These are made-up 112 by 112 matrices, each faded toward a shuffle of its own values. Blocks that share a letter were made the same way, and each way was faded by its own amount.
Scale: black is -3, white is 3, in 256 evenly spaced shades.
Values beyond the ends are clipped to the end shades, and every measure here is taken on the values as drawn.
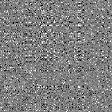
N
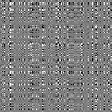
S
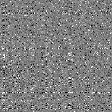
N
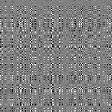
S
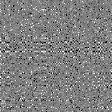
N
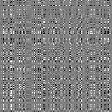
S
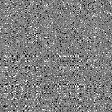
N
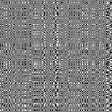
S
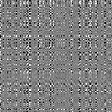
S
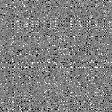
N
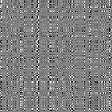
S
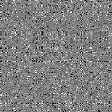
N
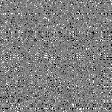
N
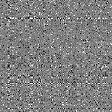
N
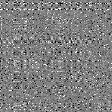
N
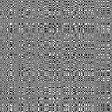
S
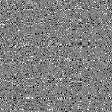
N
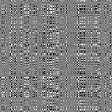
S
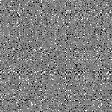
N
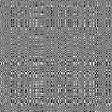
S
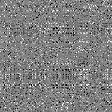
N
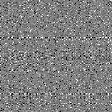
N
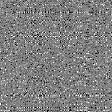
N
